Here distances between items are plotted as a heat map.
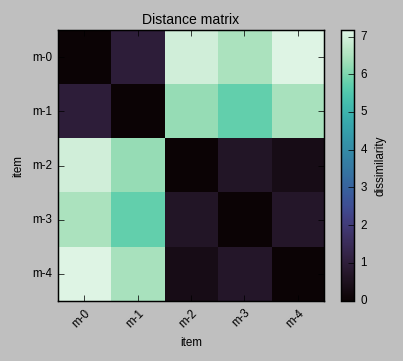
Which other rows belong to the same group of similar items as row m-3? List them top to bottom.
m-2, m-4
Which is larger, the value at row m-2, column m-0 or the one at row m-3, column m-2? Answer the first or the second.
the first
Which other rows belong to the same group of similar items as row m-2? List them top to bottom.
m-3, m-4
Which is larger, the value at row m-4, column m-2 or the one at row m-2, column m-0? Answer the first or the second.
the second
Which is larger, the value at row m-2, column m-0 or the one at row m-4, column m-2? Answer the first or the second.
the first
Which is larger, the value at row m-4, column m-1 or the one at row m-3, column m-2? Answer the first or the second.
the first
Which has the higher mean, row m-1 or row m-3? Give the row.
m-1
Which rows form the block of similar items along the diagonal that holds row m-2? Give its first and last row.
m-2 to m-4
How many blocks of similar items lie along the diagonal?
2
